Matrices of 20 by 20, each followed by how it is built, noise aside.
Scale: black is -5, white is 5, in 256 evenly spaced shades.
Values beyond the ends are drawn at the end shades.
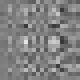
low rank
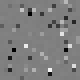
sparse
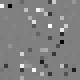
sparse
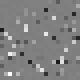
sparse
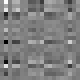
low rank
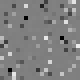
sparse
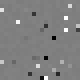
sparse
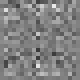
low rank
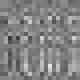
low rank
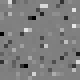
sparse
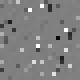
sparse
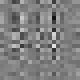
low rank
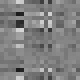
low rank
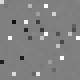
sparse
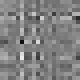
low rank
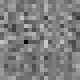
low rank
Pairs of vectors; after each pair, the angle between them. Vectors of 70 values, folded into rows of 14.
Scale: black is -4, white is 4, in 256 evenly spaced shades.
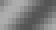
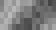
nearly parallel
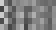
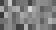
partly opposed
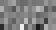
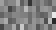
partly aligned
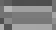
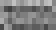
nearly opposite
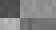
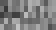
partly aligned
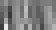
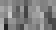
nearly opposite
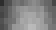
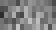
partly aligned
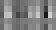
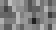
partly opposed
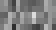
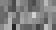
nearly parallel
